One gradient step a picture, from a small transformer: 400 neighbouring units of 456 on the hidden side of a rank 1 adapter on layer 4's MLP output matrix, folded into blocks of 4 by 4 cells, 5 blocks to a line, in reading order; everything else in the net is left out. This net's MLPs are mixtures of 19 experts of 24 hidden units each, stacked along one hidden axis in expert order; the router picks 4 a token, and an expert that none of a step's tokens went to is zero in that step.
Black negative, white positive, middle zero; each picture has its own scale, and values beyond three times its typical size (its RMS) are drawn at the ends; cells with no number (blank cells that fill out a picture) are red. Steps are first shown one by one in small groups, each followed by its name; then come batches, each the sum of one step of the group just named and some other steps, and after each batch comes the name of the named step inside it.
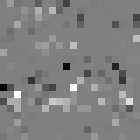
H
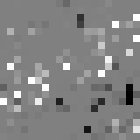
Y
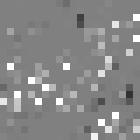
Y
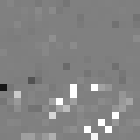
H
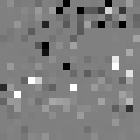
H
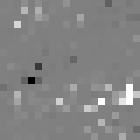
H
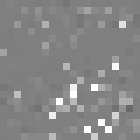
H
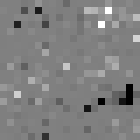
Y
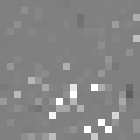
Y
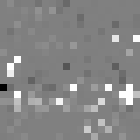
H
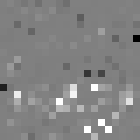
H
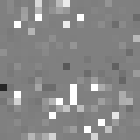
H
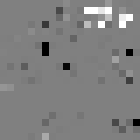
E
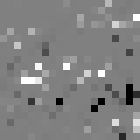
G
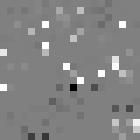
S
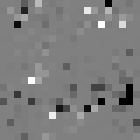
E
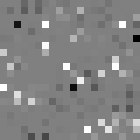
S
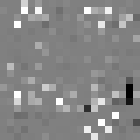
E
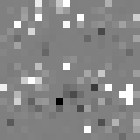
G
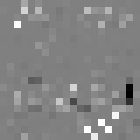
E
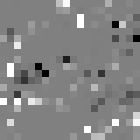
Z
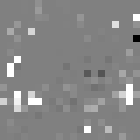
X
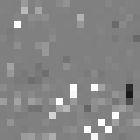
Z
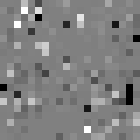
Z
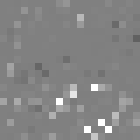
Z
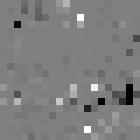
Z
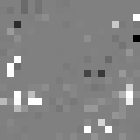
X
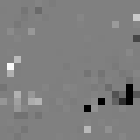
X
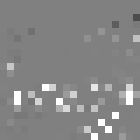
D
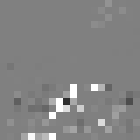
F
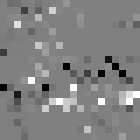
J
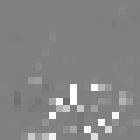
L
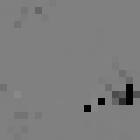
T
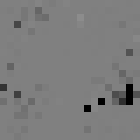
T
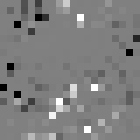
F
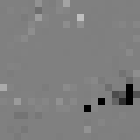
T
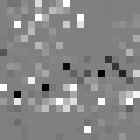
J
